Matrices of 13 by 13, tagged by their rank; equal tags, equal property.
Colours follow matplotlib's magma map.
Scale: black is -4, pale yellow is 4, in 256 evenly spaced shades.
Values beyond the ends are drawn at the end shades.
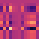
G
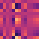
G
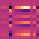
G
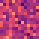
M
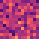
M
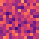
M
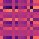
G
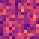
M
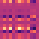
G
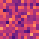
M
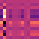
G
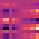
G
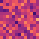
M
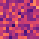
M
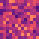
M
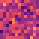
M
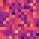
M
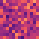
M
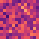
M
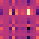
G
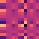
G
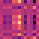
G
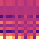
G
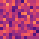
M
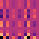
G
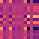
G
